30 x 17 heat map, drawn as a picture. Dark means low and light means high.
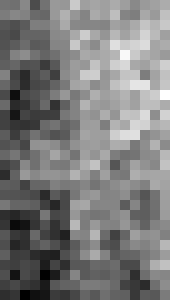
Neither half mirrors the other. The ninth with the lowest average is the bottom left. Values rise toward the top right. There are no regular stripes. The ninth with the highest average is the top right.
